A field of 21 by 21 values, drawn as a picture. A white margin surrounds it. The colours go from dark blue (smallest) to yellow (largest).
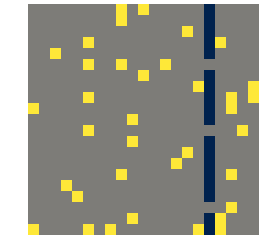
The centre is the smoothest part. The ninth with the lowest average is the top right. Column 17 differs from the columns beside it. On average the colour sits 50% of the way up the scale.
